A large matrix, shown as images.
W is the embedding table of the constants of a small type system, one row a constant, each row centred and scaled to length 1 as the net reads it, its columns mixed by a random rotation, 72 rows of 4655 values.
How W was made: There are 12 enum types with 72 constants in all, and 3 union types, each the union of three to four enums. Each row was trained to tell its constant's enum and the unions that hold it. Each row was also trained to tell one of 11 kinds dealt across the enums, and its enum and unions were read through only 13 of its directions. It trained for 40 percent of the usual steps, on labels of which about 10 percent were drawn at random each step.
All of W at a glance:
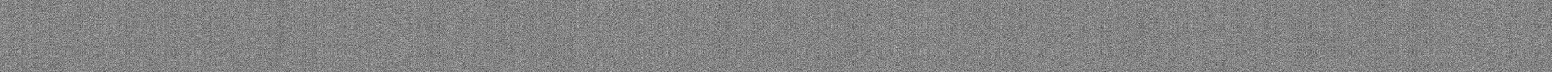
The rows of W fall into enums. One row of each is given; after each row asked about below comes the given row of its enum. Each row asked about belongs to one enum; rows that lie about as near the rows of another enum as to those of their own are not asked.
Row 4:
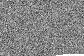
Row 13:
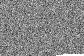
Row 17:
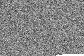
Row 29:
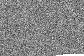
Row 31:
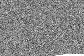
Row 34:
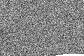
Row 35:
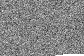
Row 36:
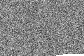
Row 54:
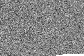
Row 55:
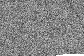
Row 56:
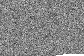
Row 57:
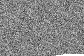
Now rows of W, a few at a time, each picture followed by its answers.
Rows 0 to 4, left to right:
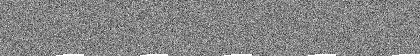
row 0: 4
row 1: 17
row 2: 56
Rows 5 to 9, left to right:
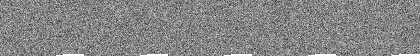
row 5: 4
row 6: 56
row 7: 4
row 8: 36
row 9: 35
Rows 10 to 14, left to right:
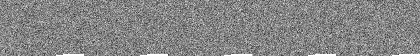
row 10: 36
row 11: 31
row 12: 29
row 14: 54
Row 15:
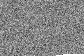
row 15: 54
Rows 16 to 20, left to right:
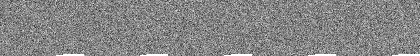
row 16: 56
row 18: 29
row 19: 57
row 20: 55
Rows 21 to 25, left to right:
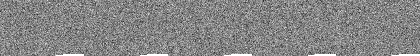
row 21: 35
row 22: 57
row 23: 31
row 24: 55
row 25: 35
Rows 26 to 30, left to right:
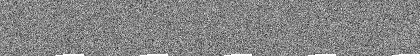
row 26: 35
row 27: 35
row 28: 31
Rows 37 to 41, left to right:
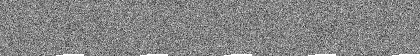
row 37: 57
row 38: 55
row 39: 57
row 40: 54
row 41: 56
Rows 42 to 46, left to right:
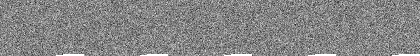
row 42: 4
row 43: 17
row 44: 36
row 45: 4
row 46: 55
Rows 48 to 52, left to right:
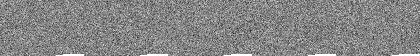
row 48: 29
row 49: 57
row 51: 54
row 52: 35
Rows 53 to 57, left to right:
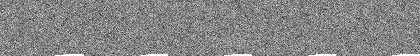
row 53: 35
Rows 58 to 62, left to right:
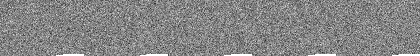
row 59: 17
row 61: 56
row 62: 29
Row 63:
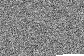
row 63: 36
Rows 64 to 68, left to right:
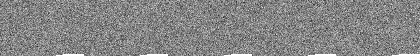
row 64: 29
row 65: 29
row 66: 57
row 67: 4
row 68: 31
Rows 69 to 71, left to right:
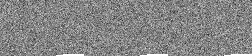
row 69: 34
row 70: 55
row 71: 4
